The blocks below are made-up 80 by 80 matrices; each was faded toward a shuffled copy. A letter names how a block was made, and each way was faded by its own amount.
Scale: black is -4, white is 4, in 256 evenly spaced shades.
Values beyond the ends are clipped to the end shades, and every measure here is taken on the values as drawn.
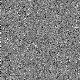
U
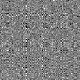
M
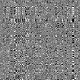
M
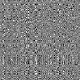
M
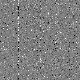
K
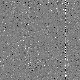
K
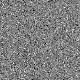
U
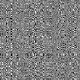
M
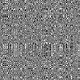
M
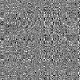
M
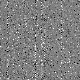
K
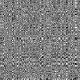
M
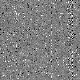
K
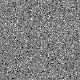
U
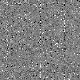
K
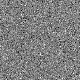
U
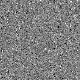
U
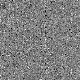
U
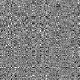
M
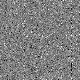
U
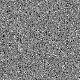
U
